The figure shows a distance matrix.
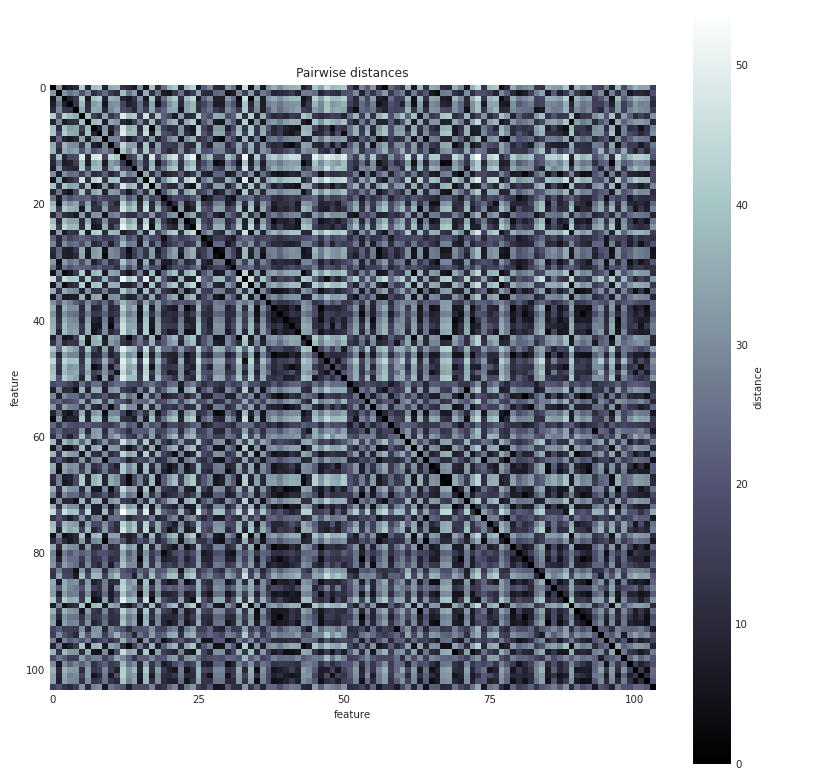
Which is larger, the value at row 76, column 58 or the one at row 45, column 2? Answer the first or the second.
the second
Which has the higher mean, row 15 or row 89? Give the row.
89
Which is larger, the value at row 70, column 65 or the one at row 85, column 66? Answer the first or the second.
the first
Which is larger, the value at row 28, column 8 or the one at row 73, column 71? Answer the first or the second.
the second
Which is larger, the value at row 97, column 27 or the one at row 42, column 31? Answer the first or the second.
the second
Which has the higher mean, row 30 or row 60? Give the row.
60
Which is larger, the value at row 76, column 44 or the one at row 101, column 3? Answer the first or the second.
the first
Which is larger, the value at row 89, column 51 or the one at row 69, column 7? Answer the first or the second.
the first
